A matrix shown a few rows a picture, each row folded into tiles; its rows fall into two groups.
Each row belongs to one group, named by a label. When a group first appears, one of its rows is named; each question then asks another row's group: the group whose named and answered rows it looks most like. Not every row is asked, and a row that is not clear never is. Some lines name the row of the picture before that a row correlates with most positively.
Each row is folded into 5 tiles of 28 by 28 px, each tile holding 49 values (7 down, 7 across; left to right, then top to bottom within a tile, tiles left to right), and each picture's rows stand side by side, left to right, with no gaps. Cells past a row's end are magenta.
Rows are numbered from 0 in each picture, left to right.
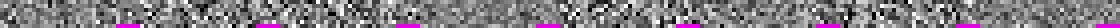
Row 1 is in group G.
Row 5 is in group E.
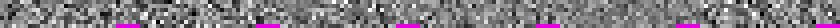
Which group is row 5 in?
G
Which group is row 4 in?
G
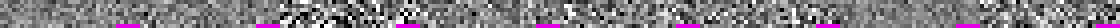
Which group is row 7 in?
G
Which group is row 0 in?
E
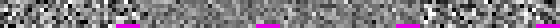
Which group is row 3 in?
E
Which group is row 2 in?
E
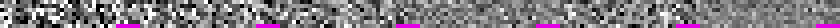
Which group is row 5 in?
E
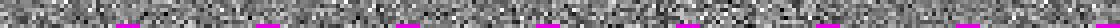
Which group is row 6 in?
G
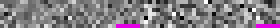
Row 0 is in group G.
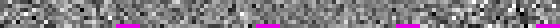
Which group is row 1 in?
E
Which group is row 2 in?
G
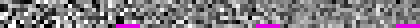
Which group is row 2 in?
E
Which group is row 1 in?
G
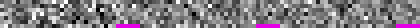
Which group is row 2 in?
G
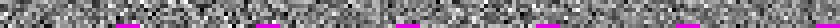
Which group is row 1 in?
G
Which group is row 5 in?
G
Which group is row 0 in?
G
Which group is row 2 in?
G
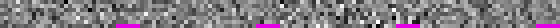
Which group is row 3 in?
G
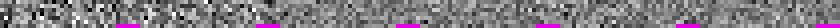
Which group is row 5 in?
E
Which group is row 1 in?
E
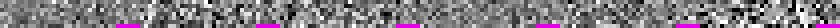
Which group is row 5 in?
E
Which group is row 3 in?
G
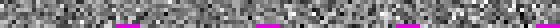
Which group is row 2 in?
E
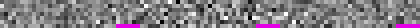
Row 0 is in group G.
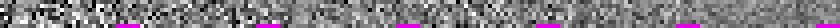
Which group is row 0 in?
E
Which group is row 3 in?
G
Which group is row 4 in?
E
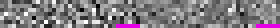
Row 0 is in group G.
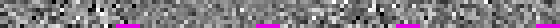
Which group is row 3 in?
E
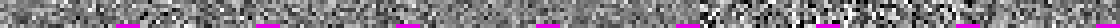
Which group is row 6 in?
E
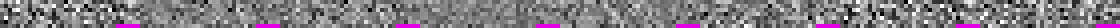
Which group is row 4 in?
G
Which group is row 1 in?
E
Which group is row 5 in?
G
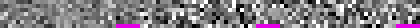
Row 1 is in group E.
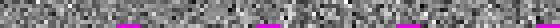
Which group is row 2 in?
E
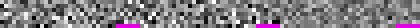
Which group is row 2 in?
G
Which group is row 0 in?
G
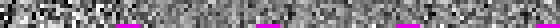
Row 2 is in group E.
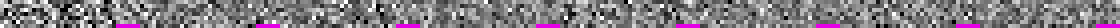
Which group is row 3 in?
E
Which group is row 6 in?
G
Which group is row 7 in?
E
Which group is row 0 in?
G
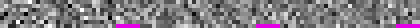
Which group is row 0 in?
G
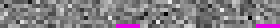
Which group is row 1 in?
G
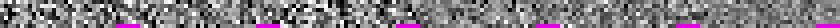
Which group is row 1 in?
G
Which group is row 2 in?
G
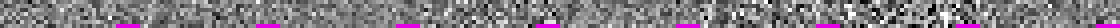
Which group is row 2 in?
E
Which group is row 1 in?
E
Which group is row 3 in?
G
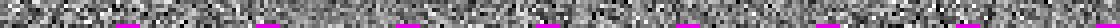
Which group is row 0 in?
E
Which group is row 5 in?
G
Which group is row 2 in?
E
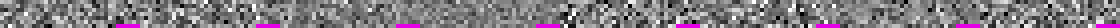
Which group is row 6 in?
E
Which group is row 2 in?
E
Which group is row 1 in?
E
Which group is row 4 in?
G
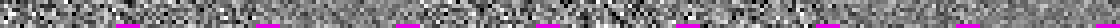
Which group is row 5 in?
E
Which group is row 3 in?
G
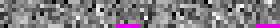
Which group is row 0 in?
E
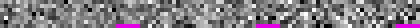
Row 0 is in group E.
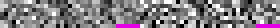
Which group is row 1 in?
G
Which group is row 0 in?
G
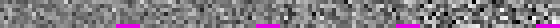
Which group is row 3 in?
G
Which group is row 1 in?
G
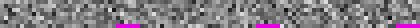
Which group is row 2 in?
G
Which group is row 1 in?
E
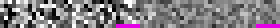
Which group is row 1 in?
E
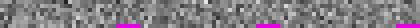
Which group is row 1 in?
E
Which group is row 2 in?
E
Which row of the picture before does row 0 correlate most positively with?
0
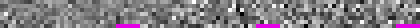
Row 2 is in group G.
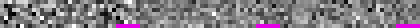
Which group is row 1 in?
E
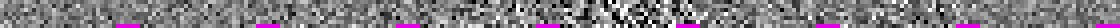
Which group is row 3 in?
E
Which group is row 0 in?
G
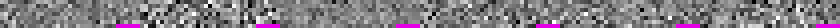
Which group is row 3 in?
G
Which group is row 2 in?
E
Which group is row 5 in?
E
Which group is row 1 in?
G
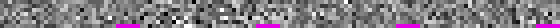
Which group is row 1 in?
G
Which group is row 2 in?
E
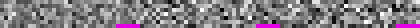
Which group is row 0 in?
E
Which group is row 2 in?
E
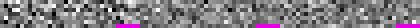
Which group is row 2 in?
G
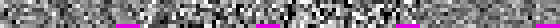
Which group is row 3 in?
G
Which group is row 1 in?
E
